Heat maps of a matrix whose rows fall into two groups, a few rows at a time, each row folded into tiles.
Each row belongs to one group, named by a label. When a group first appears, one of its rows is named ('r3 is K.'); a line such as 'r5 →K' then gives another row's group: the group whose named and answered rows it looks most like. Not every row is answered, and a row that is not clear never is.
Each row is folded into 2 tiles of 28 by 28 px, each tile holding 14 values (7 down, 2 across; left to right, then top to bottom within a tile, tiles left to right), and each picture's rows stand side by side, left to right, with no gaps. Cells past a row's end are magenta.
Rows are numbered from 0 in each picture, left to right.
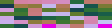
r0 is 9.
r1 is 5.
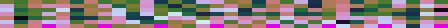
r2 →9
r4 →5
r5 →5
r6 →5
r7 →9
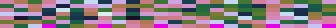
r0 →9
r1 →9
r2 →9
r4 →5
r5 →5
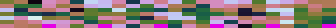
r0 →5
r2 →9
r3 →5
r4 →5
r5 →9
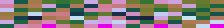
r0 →9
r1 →5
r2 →9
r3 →5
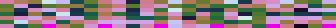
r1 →5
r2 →9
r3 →9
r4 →5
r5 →5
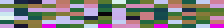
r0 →5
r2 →9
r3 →9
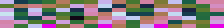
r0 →9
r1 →9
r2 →5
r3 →5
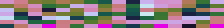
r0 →9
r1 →9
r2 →9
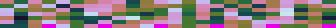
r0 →9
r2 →5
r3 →9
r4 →5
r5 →9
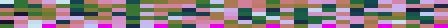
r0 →5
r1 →5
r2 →9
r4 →9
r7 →9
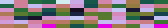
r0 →9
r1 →5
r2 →9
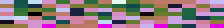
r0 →5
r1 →5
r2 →5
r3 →9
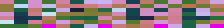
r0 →9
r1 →9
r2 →9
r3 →9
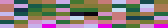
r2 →9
